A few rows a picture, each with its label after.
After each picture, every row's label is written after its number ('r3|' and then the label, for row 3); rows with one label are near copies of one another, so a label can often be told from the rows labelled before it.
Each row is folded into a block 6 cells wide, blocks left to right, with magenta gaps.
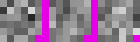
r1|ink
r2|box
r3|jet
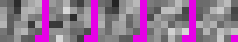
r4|box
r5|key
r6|box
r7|jet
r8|jet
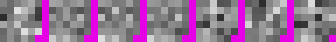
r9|jet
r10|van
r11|van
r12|van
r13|key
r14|box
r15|key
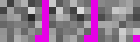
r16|ink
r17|ink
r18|jet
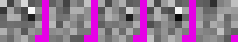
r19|ink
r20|box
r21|ink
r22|ink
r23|box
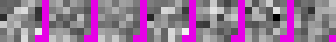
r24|jet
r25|van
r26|van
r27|jet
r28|key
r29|ink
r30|box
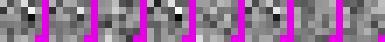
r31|ink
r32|ink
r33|key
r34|ink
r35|van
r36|ink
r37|box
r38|box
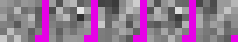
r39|van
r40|ink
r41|box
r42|ink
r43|box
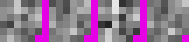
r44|key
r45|box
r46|key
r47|box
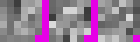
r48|box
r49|jet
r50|van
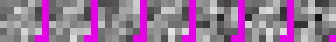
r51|jet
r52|jet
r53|box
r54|jet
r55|key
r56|jet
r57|key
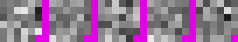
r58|jet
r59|van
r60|key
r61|van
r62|ink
